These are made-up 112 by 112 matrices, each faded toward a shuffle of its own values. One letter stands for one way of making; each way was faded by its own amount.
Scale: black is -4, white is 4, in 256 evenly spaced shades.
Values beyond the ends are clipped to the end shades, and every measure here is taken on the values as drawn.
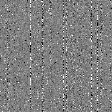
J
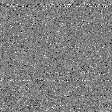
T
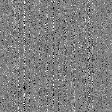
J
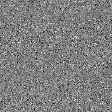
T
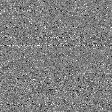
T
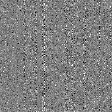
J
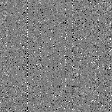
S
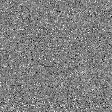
T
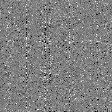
S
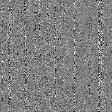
J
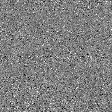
T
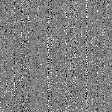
J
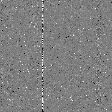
S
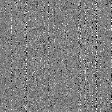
J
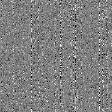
J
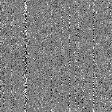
J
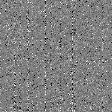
S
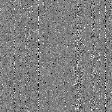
J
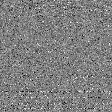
T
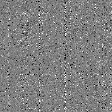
S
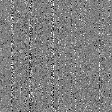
J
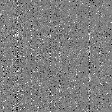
S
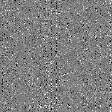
S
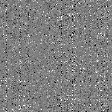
S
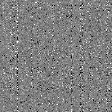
S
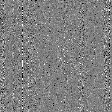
J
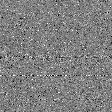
T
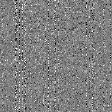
J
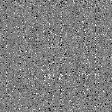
S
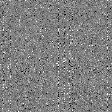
S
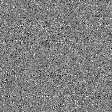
T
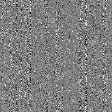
J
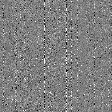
J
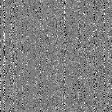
J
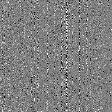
J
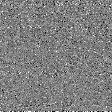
T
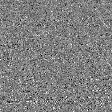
T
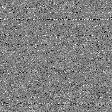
T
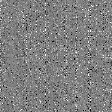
S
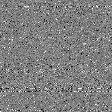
T
